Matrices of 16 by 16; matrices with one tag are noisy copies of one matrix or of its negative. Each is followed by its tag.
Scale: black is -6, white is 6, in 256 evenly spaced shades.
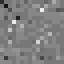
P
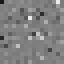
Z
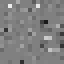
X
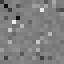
P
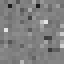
X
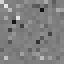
P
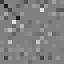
P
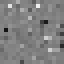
X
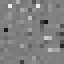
X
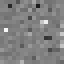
X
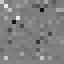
P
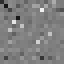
P
